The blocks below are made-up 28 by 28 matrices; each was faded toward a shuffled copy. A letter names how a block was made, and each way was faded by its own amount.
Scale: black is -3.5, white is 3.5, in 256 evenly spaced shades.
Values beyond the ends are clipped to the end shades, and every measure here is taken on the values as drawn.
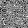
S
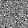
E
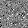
E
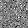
E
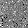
E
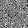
E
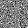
E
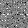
S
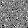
S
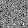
E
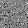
E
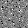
E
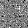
S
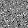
S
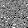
S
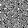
E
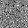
E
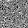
E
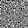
S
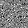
S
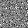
E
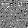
S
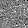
E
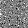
E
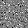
S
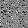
S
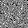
S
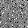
E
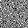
S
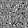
S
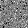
E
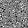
E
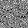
S
